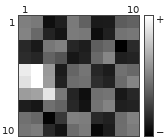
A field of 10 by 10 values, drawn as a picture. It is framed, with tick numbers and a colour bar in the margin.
In the middle left lies a patch that is higher than the rest. The field is checkered. The ninth with the highest average is the middle left.
